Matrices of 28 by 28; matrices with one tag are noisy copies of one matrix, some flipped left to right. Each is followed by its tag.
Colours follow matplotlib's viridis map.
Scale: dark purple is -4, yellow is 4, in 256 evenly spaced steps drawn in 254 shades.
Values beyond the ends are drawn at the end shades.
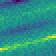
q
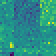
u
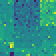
u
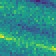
q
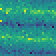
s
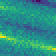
q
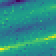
q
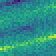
q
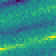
q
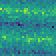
s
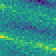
q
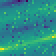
q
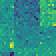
u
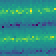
s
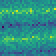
s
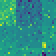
u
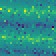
s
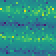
s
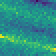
q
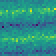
s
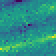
q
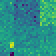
u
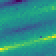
q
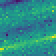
q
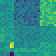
u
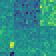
u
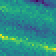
q
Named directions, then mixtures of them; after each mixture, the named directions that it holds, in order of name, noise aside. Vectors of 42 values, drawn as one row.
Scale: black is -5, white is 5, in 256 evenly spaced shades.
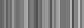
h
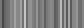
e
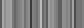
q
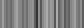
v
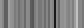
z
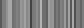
e, q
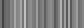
e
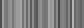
e, q, v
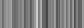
h, q, v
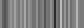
e, z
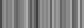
h, q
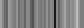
z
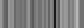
z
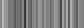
e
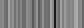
z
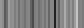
z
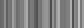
h
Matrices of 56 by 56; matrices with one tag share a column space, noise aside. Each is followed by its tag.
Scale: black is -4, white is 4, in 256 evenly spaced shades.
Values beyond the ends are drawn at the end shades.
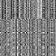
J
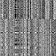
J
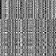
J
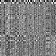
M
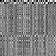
M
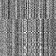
J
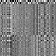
M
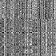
J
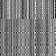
J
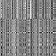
J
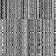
J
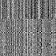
J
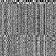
M
